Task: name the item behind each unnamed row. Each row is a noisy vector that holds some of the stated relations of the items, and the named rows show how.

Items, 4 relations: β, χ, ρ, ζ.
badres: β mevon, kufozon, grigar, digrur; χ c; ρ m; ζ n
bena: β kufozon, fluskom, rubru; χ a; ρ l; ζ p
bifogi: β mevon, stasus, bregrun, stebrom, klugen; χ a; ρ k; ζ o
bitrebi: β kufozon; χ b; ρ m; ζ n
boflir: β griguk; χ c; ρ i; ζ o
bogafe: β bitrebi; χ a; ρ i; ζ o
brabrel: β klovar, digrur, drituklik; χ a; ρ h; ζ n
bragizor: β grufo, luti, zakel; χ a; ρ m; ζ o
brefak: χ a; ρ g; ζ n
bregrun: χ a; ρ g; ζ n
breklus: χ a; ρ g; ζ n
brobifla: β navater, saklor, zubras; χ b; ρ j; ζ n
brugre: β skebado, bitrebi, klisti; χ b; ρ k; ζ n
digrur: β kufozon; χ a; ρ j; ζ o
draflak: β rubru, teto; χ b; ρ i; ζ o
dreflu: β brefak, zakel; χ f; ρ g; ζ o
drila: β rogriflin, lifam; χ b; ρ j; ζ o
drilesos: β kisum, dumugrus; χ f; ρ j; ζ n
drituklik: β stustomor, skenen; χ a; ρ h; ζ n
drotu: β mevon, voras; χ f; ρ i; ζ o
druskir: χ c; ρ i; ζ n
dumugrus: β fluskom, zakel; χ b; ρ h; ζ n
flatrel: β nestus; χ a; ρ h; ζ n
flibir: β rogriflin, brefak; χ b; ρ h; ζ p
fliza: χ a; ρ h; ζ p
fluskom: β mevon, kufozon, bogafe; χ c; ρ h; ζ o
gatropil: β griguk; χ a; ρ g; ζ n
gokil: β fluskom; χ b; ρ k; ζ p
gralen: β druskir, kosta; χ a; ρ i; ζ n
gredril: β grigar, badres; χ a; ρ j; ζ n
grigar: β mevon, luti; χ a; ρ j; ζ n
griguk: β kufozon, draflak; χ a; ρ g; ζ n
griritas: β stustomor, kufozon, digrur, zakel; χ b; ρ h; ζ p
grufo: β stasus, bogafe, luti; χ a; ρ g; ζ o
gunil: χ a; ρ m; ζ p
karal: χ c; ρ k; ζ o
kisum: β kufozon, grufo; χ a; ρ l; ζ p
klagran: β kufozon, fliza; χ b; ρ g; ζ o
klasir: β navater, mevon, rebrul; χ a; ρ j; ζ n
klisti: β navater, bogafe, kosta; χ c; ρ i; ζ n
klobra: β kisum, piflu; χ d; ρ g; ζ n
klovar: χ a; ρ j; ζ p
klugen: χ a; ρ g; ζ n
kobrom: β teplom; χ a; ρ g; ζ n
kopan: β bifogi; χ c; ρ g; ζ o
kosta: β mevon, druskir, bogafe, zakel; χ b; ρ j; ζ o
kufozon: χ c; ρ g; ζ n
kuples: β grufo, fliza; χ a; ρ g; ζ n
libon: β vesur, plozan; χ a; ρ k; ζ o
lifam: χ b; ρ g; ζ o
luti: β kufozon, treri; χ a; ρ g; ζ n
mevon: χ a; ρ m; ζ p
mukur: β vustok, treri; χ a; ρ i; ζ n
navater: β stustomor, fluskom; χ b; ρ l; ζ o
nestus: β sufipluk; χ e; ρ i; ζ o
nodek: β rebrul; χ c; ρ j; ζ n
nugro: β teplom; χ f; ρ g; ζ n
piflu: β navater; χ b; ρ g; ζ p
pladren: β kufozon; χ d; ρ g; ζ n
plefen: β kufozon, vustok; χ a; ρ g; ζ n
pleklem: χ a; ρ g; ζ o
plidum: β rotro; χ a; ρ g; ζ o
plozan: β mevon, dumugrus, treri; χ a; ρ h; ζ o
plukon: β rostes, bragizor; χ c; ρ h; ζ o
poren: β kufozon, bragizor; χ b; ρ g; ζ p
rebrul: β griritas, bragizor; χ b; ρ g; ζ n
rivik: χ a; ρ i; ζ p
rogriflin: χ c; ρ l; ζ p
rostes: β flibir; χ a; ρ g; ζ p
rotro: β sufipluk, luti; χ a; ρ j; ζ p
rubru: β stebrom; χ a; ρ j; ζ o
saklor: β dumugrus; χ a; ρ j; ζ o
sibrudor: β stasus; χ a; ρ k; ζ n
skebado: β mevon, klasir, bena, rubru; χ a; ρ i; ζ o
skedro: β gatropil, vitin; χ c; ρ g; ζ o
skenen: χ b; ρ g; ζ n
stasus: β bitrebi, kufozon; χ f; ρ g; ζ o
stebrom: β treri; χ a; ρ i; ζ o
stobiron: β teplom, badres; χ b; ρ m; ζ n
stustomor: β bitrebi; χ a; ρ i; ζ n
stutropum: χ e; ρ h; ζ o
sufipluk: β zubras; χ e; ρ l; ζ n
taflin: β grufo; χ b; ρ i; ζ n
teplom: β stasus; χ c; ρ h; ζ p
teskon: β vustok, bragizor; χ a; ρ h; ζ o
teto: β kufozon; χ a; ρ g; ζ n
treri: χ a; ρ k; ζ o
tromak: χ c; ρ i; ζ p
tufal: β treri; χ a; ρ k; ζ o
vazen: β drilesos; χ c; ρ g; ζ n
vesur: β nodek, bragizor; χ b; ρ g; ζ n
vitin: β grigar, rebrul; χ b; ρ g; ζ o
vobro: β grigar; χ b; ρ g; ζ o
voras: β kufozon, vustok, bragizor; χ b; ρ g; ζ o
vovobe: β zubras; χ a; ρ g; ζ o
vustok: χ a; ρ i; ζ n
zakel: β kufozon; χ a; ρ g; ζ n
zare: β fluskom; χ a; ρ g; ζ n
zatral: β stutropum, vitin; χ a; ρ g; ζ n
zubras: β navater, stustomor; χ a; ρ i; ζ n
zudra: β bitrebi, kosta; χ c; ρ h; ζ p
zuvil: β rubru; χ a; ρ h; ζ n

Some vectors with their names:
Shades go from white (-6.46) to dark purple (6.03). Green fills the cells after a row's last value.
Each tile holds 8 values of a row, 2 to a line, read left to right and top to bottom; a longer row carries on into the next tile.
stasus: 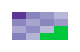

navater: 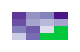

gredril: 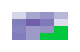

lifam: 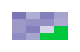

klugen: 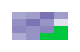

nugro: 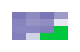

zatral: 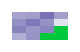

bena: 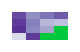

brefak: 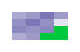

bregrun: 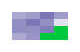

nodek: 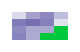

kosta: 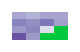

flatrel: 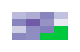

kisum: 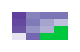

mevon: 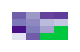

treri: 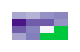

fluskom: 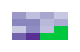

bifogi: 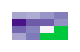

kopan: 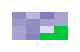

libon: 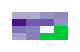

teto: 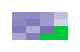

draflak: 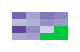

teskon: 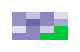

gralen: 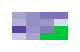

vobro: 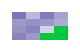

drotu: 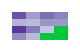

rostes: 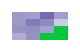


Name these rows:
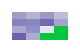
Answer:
drila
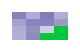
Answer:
grufo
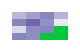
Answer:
drituklik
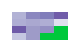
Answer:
klisti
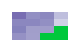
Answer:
poren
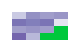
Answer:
brobifla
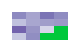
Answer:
boflir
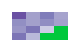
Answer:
dreflu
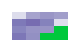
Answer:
klasir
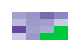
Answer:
tromak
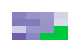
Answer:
griritas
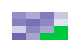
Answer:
flibir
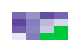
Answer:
rogriflin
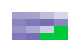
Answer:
digrur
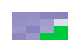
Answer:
piflu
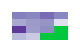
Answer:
taflin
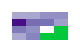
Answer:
karal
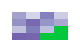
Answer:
plozan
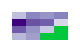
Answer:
sibrudor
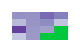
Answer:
rivik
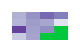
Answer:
druskir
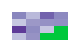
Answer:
stebrom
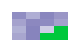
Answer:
vovobe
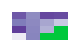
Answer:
gunil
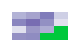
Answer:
teplom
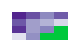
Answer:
bitrebi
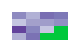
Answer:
skebado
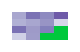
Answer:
stustomor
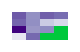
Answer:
badres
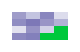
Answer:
plukon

